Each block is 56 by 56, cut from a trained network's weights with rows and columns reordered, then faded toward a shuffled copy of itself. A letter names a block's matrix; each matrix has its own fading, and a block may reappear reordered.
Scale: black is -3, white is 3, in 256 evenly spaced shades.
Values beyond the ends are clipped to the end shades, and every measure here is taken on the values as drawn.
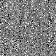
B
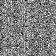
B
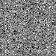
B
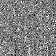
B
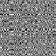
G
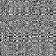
G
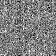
B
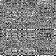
G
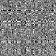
G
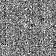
B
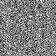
B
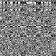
G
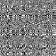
G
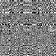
G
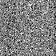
B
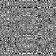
G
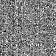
B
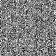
B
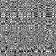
G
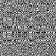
G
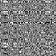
G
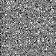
B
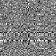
G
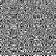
G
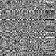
G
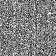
B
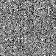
B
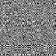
G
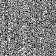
B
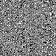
B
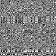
G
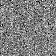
B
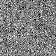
B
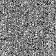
B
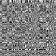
G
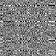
G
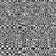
G
